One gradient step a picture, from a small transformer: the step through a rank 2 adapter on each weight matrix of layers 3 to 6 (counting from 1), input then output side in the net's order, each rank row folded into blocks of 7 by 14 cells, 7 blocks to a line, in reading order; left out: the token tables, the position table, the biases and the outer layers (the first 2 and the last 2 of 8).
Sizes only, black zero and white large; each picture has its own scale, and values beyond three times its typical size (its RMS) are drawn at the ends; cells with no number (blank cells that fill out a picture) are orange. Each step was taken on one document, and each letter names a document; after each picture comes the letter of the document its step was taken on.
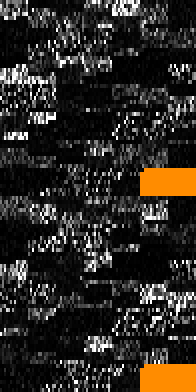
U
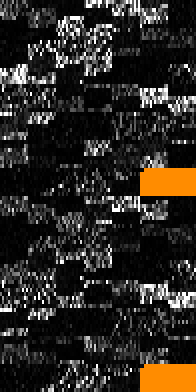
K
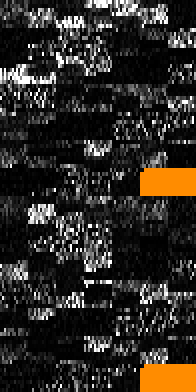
U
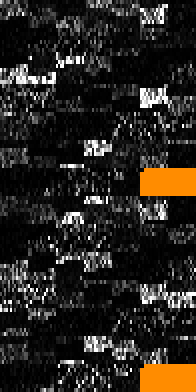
K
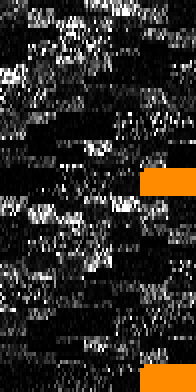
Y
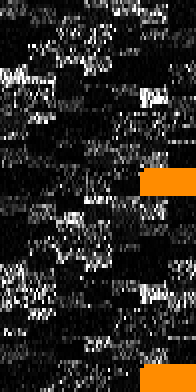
K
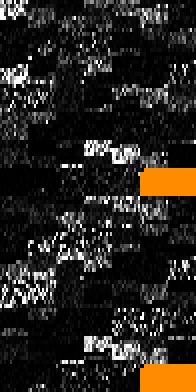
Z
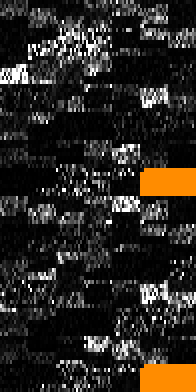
Y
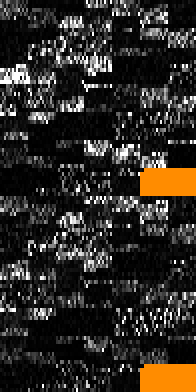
Y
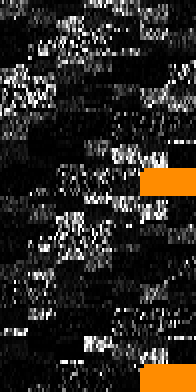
Z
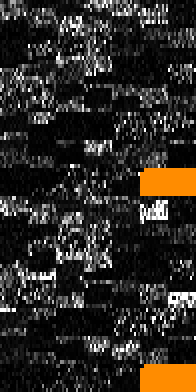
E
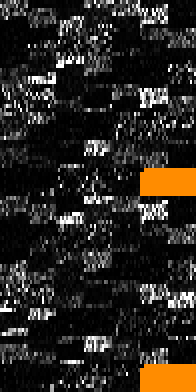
K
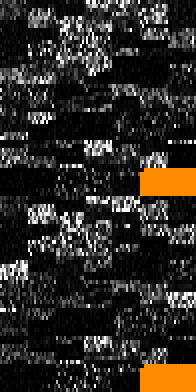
Y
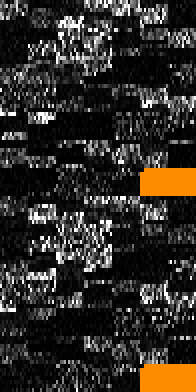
E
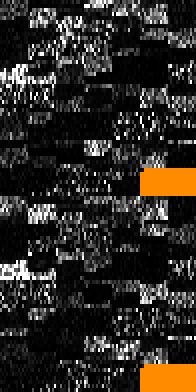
U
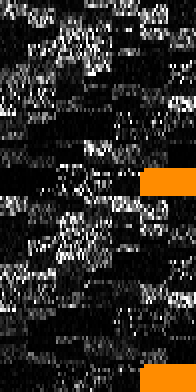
Y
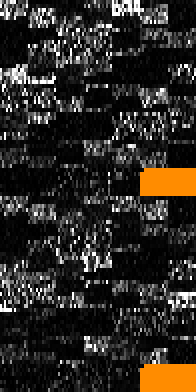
K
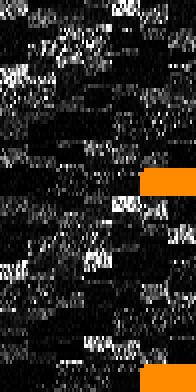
Y
